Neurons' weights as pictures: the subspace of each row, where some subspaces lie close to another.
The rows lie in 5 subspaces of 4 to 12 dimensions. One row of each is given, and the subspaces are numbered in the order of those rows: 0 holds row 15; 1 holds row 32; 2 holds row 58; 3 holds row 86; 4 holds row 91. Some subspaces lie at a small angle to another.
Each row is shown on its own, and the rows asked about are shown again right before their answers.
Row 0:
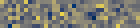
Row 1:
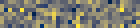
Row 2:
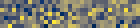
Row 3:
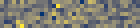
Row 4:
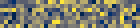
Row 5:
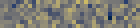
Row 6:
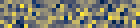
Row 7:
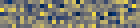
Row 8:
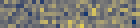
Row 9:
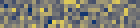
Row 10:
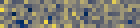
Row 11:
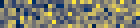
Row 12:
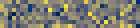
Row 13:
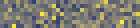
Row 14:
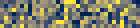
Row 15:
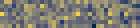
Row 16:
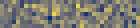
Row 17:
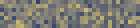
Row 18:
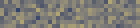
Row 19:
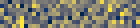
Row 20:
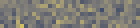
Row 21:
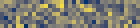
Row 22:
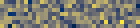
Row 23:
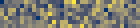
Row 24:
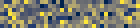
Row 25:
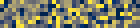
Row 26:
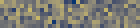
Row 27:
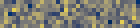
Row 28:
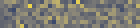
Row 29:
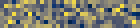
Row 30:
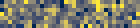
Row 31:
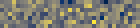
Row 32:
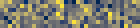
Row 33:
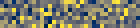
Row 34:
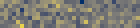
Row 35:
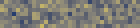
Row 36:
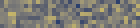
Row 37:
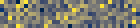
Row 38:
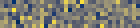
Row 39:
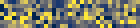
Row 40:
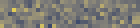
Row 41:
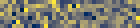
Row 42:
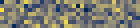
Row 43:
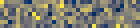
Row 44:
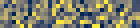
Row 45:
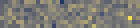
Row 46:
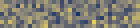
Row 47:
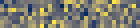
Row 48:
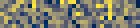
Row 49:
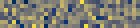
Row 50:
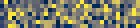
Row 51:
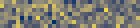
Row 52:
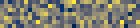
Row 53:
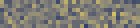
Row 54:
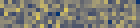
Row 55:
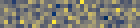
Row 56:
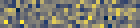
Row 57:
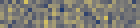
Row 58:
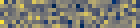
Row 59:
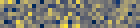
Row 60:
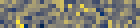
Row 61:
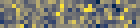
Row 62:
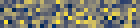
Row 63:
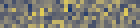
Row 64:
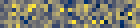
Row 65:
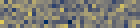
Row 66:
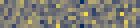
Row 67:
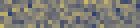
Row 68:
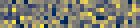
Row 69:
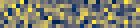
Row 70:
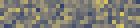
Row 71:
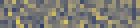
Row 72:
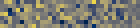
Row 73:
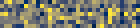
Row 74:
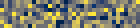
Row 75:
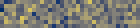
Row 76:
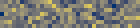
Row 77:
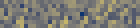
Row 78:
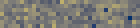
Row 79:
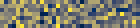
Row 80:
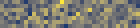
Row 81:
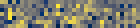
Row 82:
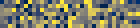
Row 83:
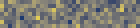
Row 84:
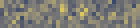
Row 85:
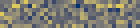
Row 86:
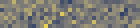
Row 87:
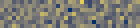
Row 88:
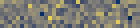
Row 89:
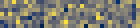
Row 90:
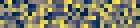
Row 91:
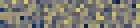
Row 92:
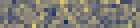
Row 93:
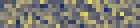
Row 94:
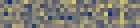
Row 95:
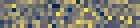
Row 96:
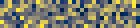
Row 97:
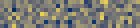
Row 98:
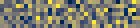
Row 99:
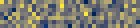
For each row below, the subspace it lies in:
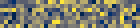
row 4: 0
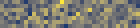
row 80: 2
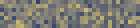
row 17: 2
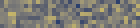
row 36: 2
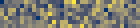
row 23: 1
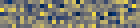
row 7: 0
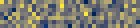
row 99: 3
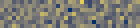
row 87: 3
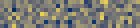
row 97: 3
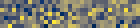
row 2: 3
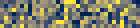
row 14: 1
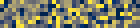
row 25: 2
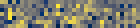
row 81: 2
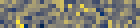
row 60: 4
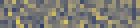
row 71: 1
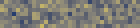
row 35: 2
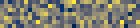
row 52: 2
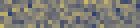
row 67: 0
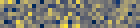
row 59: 2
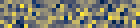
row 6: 4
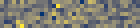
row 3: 2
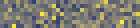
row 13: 3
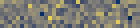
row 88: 0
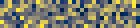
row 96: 4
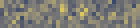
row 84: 4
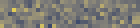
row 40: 0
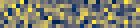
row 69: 0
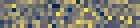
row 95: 0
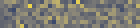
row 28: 0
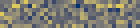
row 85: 0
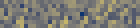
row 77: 4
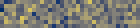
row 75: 2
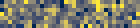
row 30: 4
